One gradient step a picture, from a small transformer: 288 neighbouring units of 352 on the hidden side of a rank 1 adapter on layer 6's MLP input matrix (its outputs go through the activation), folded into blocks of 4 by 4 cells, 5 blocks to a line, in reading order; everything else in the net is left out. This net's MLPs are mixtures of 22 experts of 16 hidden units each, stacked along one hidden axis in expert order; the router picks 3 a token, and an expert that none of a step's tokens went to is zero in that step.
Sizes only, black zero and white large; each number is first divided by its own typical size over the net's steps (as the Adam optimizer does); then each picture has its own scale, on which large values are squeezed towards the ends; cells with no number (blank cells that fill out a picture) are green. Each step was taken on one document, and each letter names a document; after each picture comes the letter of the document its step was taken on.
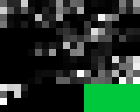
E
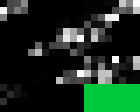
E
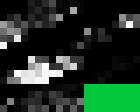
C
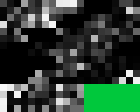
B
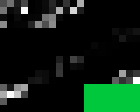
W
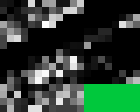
C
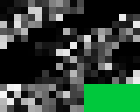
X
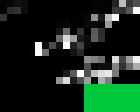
E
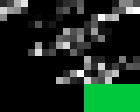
E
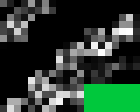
C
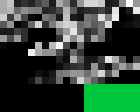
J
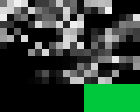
J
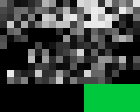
J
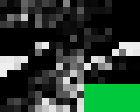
B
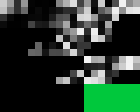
J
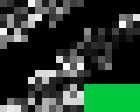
C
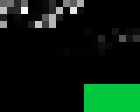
W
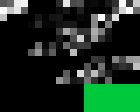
E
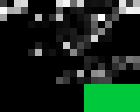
E
